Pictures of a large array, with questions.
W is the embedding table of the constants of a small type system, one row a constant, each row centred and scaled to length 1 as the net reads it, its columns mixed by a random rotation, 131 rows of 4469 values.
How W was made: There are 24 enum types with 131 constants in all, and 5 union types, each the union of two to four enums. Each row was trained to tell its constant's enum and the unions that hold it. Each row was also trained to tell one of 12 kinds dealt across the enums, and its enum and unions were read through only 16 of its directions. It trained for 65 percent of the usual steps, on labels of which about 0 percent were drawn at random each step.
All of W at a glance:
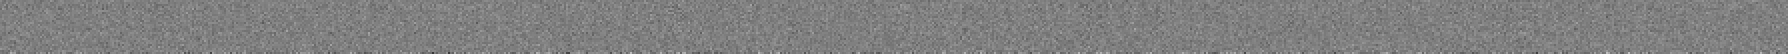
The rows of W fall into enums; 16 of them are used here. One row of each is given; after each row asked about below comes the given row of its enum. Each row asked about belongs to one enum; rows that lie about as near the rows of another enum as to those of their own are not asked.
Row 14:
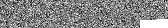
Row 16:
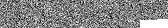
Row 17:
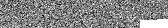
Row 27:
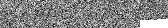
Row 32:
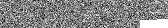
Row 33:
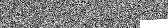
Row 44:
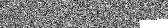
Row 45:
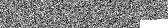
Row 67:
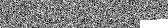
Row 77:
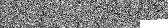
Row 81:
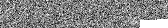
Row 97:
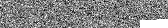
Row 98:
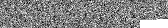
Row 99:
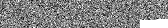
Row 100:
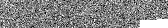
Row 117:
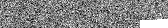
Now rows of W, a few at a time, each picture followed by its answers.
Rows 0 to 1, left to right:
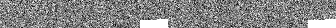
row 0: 27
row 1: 67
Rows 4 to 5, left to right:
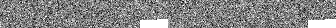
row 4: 45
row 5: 17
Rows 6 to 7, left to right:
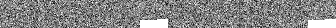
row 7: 99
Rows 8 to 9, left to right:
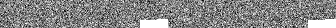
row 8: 14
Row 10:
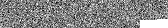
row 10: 67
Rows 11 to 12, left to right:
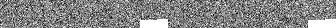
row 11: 14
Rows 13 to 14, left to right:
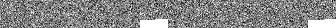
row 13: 117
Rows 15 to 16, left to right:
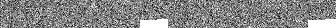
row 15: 33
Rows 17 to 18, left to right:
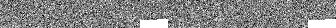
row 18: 14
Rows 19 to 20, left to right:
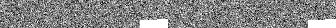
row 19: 32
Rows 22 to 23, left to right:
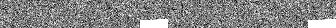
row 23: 33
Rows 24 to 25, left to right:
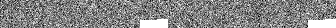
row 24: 33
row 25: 81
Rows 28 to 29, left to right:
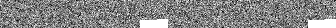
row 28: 32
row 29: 14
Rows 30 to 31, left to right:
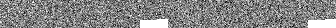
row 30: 27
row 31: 45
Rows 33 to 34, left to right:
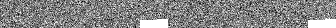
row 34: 117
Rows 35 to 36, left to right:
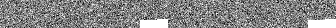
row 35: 100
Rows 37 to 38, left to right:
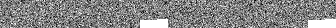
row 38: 16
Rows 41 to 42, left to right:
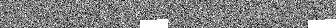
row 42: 32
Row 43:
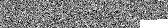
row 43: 98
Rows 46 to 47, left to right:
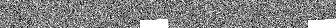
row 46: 16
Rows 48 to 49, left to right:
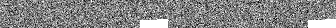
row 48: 98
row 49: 117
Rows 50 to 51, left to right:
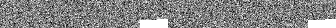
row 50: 44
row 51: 97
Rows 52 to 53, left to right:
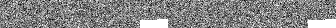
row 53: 44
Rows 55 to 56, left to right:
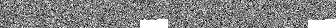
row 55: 14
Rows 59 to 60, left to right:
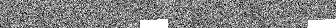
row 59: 17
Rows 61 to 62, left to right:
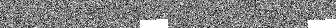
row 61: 97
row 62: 44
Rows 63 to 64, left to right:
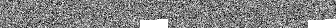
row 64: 99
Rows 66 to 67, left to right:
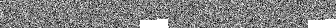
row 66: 81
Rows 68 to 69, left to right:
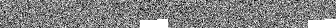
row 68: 44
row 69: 16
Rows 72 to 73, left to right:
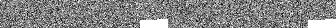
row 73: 77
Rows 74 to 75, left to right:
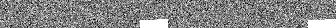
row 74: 117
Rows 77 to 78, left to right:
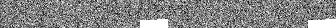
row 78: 16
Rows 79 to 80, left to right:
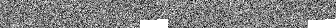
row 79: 17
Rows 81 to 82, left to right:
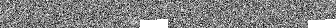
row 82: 32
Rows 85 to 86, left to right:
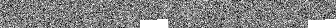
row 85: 17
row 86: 27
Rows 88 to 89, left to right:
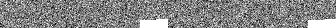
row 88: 99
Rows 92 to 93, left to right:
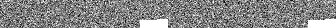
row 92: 98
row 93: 17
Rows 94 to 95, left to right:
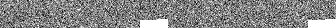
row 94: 16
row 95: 98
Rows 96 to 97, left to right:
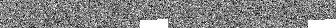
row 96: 100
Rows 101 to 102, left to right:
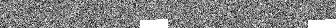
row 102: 100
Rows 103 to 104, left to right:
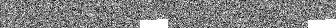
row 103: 117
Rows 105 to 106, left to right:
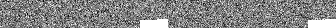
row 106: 117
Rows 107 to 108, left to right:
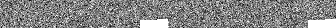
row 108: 27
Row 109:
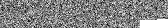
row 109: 77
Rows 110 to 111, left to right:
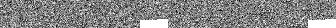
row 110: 17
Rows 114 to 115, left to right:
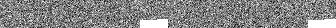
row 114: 45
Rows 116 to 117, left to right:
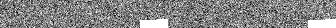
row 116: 33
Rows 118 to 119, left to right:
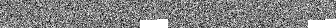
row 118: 67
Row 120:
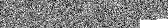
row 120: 14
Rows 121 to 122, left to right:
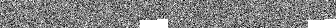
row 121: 44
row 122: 33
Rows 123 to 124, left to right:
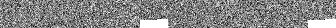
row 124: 44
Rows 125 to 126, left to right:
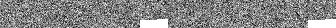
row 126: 77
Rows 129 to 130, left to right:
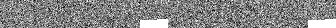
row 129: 45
